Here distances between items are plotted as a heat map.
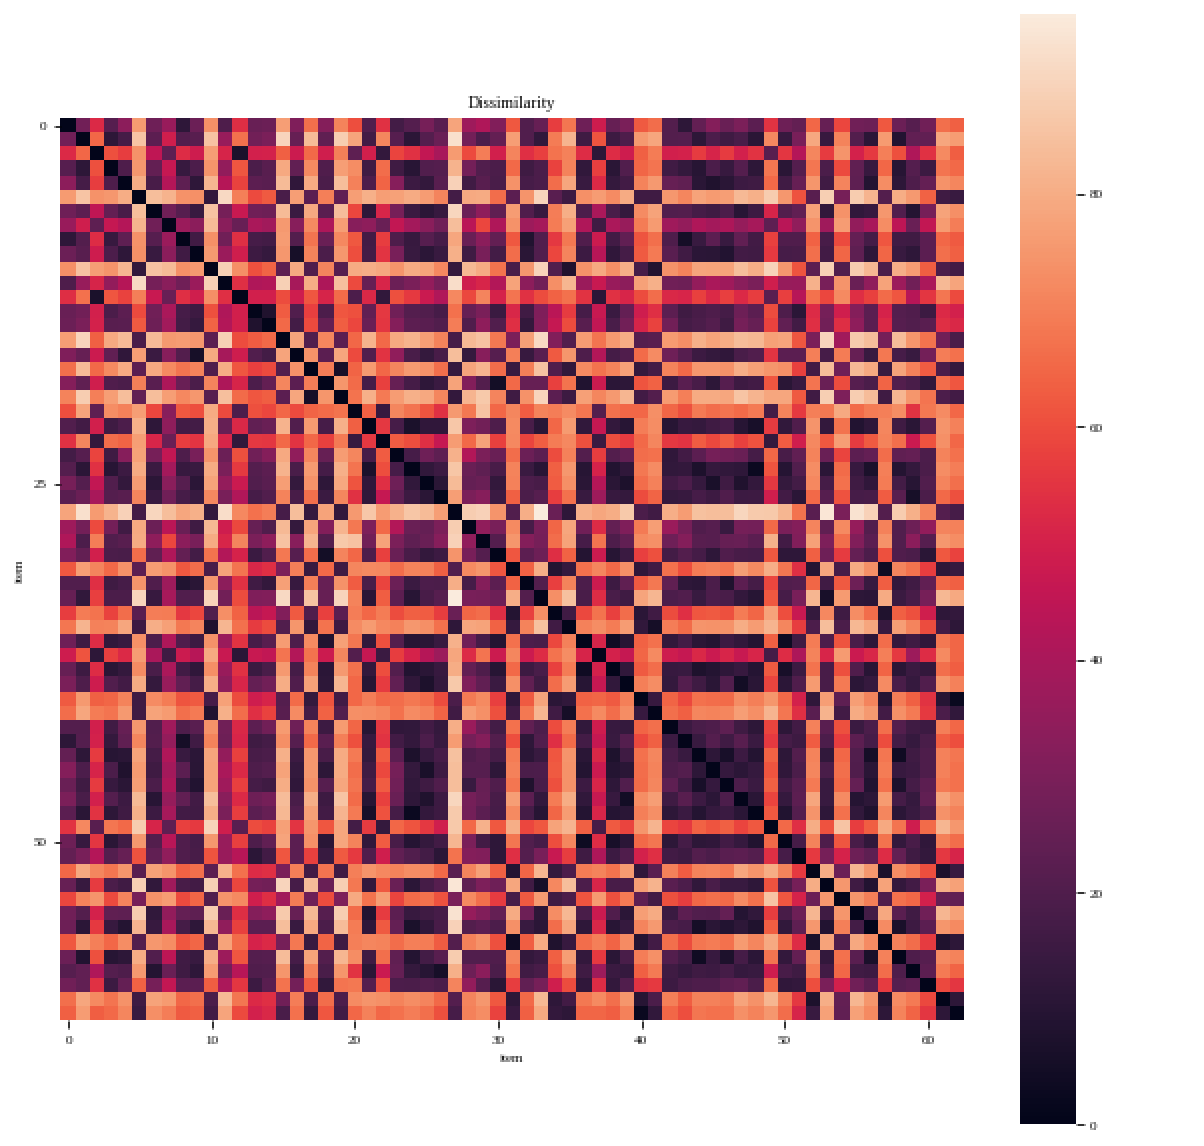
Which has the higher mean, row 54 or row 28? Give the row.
54
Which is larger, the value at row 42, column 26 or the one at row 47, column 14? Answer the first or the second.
the second
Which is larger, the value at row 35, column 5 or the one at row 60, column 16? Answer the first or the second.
the second
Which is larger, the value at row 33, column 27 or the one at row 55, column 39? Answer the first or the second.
the first
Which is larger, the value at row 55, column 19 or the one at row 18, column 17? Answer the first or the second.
the first
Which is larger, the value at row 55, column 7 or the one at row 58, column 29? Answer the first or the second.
the first
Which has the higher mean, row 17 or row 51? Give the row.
17
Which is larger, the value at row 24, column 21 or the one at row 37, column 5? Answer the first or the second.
the second
